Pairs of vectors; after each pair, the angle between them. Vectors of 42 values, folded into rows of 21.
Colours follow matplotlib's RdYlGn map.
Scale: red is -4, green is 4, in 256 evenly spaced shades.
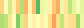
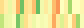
nearly parallel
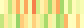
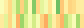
nearly opposite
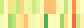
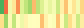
orthogonal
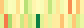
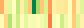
orthogonal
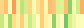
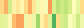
partly aligned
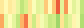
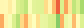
nearly parallel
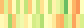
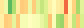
partly opposed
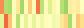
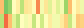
nearly parallel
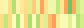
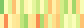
partly opposed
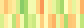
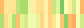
nearly parallel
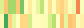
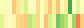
orthogonal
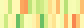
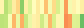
orthogonal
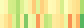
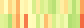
nearly opposite
